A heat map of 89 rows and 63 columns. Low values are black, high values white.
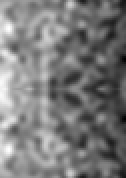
Mirror symmetry: top to bottom. Histogram: bell-shaped. Lone odd cells: none. Slope: up to the left. Stripes: none. Grain: blotchy.
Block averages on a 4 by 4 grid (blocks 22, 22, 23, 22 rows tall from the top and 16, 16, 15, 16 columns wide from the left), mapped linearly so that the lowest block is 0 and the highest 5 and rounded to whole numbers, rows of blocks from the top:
4420 | 5310 | 5310 | 4420
